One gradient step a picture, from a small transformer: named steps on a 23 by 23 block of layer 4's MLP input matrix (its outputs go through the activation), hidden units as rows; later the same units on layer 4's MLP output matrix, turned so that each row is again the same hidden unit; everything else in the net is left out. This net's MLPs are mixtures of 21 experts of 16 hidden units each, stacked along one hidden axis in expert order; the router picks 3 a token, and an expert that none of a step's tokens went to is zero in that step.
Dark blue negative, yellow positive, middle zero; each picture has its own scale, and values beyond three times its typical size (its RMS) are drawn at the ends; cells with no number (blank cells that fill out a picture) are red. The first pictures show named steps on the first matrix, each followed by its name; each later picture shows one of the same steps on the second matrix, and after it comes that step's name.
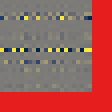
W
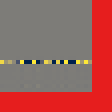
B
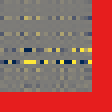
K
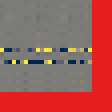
W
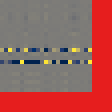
W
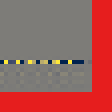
B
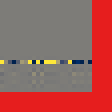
B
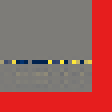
B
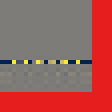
B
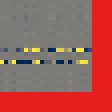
W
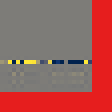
B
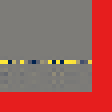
B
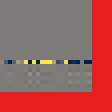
B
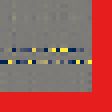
W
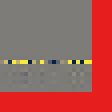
B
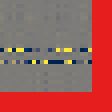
W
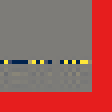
B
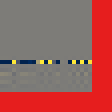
B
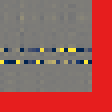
W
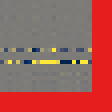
K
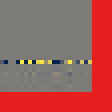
B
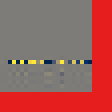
B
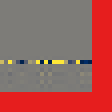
B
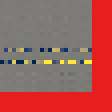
K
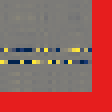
W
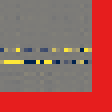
K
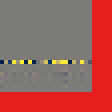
B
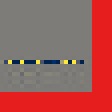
B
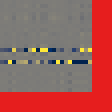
W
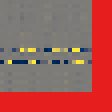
W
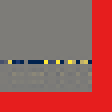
B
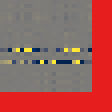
W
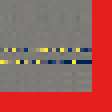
W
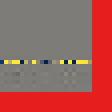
B
